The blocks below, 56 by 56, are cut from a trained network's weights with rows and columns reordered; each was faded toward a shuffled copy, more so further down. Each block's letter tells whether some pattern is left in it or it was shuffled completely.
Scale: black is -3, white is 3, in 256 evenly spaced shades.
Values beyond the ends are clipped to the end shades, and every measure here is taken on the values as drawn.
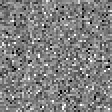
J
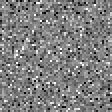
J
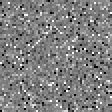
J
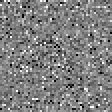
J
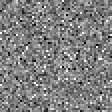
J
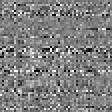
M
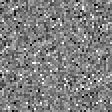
J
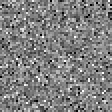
J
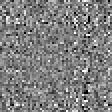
M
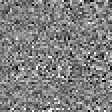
M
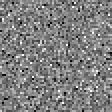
J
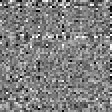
M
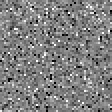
J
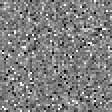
J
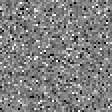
J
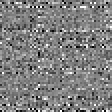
M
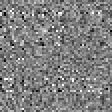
M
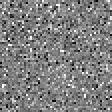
J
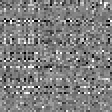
M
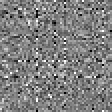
M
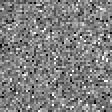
J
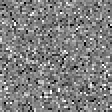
J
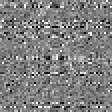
M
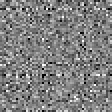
M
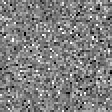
J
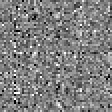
M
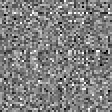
M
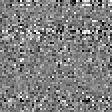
M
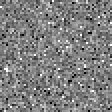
J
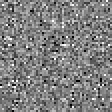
M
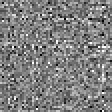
M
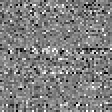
M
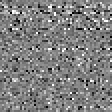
M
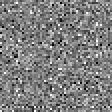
M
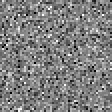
J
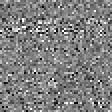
M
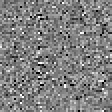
M
